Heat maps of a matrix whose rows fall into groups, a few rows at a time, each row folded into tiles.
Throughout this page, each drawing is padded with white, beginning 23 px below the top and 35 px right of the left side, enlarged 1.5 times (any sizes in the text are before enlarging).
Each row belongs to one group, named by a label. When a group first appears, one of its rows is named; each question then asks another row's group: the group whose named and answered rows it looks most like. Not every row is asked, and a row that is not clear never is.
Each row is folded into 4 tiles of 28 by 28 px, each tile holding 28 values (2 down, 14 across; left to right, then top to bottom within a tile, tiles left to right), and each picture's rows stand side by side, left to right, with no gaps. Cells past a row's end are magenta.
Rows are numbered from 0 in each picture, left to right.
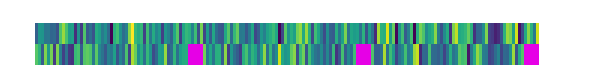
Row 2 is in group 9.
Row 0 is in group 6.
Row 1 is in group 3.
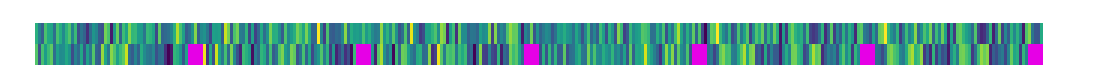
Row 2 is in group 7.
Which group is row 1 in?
3
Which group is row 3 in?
6
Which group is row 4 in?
9
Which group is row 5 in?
9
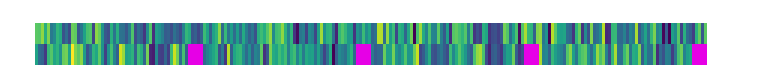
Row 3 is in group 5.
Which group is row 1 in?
7
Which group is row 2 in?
9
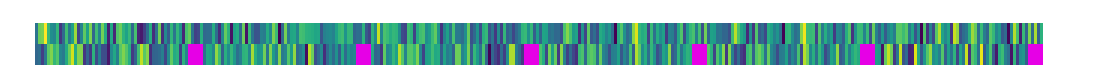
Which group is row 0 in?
9
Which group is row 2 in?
5
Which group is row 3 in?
6
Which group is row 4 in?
6
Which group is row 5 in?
6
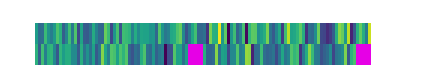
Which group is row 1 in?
9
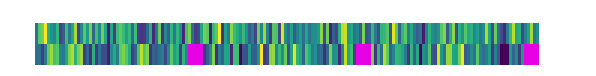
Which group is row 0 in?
9
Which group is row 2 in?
3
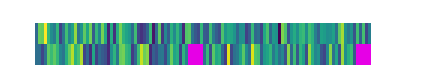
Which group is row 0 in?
9
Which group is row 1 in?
6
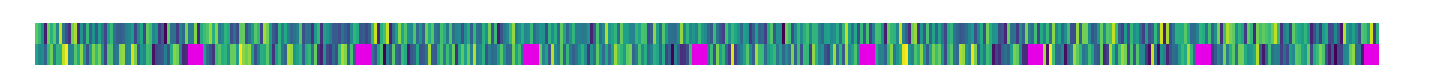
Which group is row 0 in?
5
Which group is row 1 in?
5
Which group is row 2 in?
7
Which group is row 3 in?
3
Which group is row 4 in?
6
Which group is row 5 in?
5
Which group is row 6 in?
7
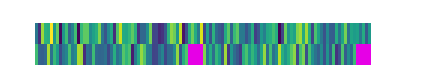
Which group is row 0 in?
9
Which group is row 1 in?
3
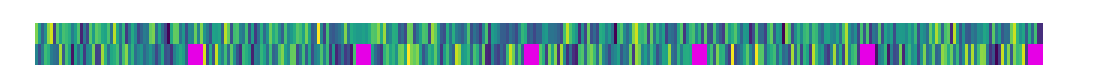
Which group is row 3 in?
6
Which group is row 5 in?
7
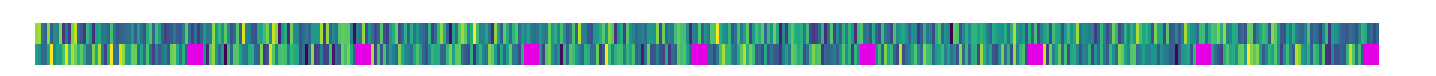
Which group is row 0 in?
5
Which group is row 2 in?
3
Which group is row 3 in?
7
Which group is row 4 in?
9
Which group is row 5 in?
6
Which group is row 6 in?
3
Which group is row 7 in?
5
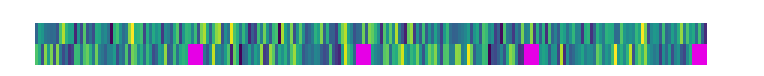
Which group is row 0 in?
6
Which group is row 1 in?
7
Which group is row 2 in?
5
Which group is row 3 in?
3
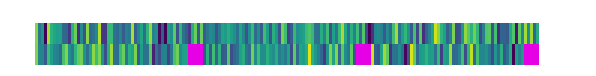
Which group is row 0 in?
5
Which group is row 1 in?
6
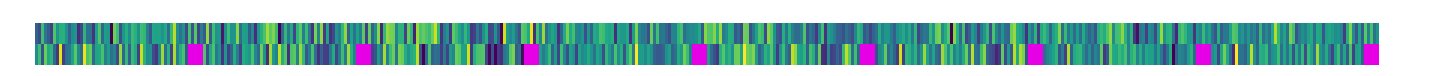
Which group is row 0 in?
6
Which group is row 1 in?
7
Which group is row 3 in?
7
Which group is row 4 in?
5
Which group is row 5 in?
7
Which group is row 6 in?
7
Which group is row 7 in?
6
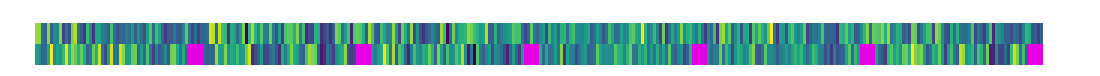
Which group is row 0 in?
5
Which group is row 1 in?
9
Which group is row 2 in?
3
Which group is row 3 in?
3
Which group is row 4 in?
9
